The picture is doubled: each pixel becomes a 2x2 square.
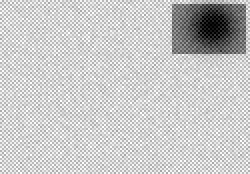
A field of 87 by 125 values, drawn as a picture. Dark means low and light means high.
Average level on the scale: 80%. Mirror symmetry: none. Odd patch: lower, in the top right. Dips: one, in the top right. Ninth with the lowest average: top right.
